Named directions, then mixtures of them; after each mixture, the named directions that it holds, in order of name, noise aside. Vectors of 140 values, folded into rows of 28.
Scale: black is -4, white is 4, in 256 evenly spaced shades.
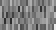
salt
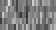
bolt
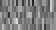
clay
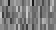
bolt, clay, salt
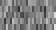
bolt, salt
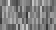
bolt, salt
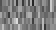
clay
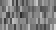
bolt, clay, salt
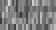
bolt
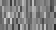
clay, salt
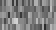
bolt, clay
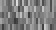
bolt, clay, salt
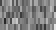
bolt, clay, salt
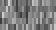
bolt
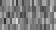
bolt, clay, salt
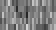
bolt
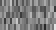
bolt, clay, salt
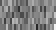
bolt, salt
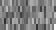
bolt, salt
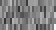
bolt, salt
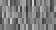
bolt, clay, salt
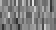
clay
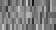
bolt, clay, salt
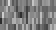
bolt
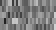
bolt, clay, salt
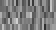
clay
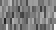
bolt, salt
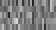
clay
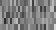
clay, salt
